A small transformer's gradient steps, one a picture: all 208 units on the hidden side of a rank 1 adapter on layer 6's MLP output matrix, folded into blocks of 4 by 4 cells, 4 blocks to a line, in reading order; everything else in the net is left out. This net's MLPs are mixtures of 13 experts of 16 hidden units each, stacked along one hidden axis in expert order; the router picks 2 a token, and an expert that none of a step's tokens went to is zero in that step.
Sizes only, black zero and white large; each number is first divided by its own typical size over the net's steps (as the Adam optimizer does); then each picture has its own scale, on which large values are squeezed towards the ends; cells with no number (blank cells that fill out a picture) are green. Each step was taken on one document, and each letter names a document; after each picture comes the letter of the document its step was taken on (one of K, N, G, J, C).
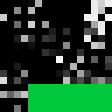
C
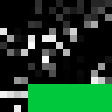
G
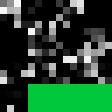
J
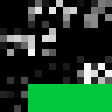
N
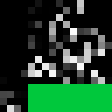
J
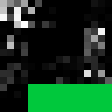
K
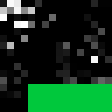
K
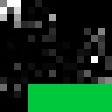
K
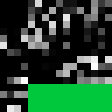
N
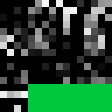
N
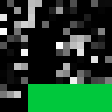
C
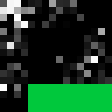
K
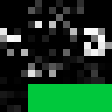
J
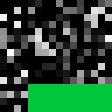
G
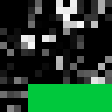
N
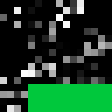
J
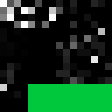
C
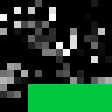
C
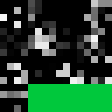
C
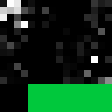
K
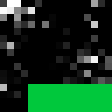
K
